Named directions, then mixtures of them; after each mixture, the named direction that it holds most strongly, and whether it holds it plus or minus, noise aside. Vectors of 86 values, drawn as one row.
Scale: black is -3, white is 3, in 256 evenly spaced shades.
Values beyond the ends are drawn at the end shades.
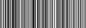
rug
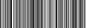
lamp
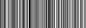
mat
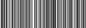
lamp, minus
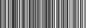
mat, plus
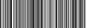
lamp, plus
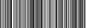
lamp, plus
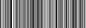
lamp, plus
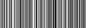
rug, minus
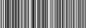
rug, plus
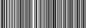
rug, minus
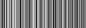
rug, minus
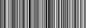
mat, plus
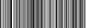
lamp, plus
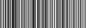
rug, plus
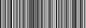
lamp, plus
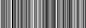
lamp, minus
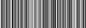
lamp, minus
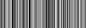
mat, plus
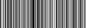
lamp, plus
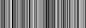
lamp, minus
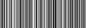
rug, minus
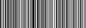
rug, plus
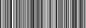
lamp, plus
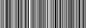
mat, minus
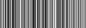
rug, plus
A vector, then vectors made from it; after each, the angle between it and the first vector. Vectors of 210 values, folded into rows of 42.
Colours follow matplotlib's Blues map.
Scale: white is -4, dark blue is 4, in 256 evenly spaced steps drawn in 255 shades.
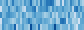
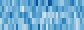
partly aligned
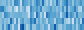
orthogonal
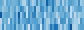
partly aligned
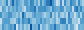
nearly parallel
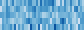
nearly parallel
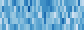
partly aligned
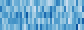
partly opposed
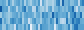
nearly opposite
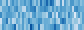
nearly parallel
